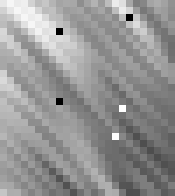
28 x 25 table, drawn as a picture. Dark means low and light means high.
Roughest part: top right. Ninth with the lowest average: bottom right. Grain: diagonal, down to the right. Mirror symmetry: none. Lone odd cells: 5, 2 higher and 3 lower than their neighbours. Slope: up to the top left. Average level on the scale: 60%. Ninth with the highest average: top left.
